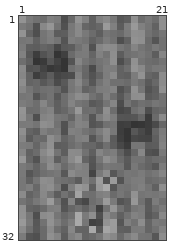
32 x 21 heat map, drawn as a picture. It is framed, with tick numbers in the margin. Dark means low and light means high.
Stripes running up and down repeat 5 times from left to right. An odd patch, rougher than its surroundings, sits in the bottom middle. Values change most from cell to cell in the bottom middle. Two dips sink into the field. There is no overall slope.
